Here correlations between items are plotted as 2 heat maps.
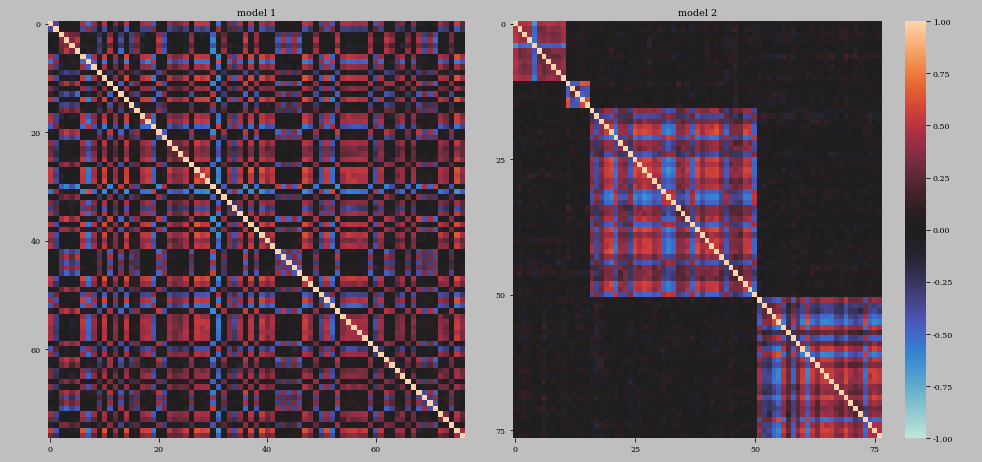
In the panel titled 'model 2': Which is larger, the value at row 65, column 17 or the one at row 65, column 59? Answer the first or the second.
the second
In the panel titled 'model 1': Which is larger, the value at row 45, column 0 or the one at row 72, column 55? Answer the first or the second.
the second
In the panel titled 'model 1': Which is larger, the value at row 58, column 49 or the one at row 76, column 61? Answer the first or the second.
the second
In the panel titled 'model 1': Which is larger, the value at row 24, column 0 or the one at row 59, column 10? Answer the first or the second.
the first
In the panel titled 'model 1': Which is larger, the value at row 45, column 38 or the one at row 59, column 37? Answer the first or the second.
the first
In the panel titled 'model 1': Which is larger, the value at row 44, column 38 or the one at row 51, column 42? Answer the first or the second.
the second
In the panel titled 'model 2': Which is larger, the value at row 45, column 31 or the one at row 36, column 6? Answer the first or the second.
the second
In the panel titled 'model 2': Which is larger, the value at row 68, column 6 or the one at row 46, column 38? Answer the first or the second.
the second
